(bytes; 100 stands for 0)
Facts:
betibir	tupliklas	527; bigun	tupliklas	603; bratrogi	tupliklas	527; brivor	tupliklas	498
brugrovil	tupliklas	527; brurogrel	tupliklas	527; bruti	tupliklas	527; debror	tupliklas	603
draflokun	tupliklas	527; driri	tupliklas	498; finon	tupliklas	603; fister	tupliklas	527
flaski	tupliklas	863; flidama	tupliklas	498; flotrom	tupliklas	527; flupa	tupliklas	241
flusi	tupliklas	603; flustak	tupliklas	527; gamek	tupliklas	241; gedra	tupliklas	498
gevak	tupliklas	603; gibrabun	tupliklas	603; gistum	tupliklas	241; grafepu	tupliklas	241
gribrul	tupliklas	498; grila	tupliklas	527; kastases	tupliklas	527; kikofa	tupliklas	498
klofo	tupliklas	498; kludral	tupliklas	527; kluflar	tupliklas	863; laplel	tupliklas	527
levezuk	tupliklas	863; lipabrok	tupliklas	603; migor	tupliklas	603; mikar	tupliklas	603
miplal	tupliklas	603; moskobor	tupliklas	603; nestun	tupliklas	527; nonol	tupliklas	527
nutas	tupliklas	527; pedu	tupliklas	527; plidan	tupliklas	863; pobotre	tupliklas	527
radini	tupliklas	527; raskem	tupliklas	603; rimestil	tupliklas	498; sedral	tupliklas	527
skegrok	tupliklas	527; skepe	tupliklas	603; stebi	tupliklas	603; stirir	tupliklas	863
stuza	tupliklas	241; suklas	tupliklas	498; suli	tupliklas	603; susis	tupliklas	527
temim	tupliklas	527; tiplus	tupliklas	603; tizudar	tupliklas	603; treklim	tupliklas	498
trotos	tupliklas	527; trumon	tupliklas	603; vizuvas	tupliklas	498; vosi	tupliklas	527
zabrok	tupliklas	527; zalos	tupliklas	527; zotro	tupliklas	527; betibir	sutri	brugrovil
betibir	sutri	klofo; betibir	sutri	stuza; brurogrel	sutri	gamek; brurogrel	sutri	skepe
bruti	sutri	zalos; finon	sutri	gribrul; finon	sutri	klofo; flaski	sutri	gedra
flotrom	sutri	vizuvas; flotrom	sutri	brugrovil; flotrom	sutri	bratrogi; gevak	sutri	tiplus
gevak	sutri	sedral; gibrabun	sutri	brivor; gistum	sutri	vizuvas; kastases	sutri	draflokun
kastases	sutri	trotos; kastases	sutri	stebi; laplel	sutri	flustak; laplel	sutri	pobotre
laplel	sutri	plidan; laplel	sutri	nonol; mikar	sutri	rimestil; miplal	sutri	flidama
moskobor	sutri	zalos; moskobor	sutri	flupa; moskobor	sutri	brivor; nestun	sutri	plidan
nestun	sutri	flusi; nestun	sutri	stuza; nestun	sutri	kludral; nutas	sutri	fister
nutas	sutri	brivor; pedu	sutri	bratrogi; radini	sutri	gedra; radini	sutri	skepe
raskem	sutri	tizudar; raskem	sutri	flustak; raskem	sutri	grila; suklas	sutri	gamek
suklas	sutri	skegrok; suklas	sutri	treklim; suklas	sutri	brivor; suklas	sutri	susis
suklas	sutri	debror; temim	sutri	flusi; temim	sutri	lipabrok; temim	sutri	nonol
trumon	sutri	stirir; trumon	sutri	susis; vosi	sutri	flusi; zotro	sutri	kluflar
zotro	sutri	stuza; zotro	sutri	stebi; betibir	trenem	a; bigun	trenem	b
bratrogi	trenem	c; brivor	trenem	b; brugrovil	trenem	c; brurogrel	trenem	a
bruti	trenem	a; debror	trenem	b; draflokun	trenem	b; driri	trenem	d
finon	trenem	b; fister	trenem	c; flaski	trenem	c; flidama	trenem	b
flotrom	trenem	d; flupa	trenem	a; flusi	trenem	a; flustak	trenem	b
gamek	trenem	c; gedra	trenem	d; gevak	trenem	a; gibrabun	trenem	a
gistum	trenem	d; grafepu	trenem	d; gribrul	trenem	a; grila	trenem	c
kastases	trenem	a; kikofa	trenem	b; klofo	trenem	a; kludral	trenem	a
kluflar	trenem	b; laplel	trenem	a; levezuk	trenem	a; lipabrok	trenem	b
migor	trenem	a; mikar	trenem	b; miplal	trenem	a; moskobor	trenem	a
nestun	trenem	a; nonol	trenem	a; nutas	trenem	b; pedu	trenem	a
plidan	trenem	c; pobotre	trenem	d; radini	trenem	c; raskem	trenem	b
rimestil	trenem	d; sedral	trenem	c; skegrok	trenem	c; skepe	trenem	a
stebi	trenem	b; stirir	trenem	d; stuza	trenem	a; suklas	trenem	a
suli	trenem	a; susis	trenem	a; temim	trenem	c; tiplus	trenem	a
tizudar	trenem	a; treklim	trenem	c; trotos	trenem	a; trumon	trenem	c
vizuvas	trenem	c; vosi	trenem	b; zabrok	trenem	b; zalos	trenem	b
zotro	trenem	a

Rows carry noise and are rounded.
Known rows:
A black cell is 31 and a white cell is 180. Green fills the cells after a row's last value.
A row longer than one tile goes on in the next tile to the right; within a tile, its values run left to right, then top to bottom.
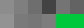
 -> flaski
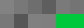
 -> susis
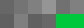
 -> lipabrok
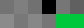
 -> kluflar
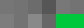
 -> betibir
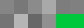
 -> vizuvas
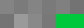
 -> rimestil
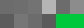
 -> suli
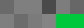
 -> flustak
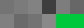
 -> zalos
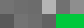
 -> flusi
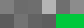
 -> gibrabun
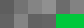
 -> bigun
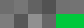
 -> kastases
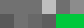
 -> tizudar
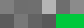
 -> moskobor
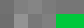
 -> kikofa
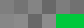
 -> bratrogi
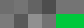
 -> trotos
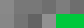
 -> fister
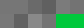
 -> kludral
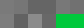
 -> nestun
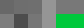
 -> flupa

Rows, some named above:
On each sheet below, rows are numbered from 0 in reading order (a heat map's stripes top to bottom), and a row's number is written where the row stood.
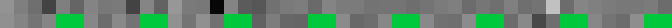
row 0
plidan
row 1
pobotre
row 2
stirir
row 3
stebi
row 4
radini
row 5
sedral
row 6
trumon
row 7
grila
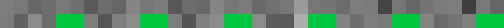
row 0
laplel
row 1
stuza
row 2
stuza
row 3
gamek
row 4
vosi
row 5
nutas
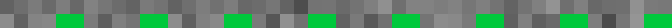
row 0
grafepu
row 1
bruti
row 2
grafepu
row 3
trotos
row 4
debror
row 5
gedra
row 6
lipabrok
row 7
flupa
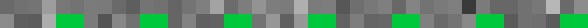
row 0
gamek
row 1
brurogrel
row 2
raskem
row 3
treklim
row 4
stebi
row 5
zalos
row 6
tiplus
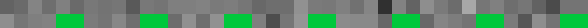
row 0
gistum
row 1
pedu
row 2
brivor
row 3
flupa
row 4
flotrom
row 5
suklas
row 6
trotos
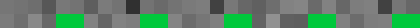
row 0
betibir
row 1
draflokun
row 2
nutas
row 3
finon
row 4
zabrok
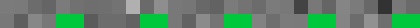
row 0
nonol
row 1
skepe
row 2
kludral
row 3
vosi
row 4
levezuk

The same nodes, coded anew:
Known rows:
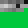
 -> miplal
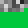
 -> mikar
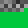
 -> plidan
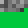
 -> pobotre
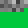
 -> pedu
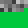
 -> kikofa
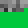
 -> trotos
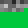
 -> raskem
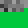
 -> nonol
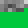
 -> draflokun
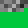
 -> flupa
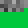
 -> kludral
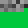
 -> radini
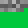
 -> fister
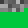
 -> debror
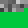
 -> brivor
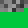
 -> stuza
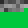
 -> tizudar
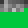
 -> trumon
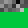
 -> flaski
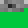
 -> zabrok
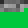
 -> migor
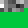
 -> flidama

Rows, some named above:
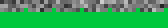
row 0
lipabrok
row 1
stuza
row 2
flustak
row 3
brivor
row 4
bruti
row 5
treklim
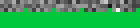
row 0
brurogrel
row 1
brurogrel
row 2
lipabrok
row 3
gedra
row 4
gistum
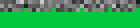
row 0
gedra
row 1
susis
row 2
levezuk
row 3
grila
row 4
stirir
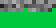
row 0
sedral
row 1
flotrom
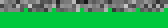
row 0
temim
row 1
kluflar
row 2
tiplus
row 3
skepe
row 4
suklas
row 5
plidan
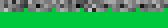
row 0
grafepu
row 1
nutas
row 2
gamek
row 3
vizuvas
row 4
zalos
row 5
sedral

